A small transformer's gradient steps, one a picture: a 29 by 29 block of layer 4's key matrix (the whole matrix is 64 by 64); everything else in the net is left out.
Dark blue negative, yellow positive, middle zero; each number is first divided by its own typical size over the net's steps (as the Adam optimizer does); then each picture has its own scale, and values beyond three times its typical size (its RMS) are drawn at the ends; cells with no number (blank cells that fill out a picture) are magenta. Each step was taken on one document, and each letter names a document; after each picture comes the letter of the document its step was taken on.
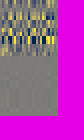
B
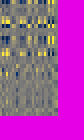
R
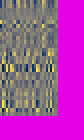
R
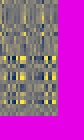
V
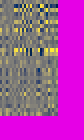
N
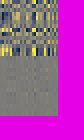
B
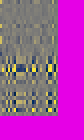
R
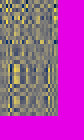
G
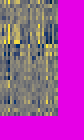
V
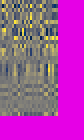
N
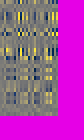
B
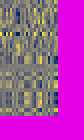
V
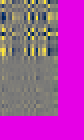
B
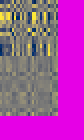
V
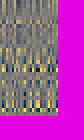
R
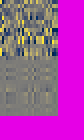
B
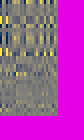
R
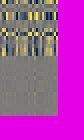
B
